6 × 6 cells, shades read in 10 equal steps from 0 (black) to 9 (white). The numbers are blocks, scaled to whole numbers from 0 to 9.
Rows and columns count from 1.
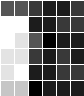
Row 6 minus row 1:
4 4 -2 0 0 -1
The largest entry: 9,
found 4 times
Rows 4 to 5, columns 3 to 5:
2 1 2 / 1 1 2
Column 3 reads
2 1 3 2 1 0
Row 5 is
8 9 1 1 2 2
